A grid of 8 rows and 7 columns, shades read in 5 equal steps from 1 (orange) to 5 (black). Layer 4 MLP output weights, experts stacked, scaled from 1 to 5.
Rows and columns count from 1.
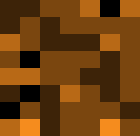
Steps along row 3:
up up same same down up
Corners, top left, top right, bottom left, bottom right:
4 2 2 3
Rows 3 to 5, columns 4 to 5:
4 4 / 3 3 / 3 4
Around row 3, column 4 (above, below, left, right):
3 3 4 4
